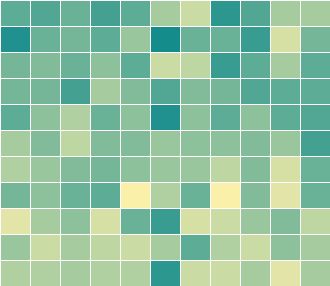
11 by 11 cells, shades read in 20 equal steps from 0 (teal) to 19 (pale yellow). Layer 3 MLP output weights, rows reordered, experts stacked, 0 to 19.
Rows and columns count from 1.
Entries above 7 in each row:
4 4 6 6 5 10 10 7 9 10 10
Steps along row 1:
down up down up up up down up up same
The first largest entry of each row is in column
7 10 6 4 3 3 10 5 1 2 10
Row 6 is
12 9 14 9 9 11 10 10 9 11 4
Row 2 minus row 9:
-16 -5 -2 -10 4 -3 -9 -8 -8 7 -6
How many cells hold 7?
11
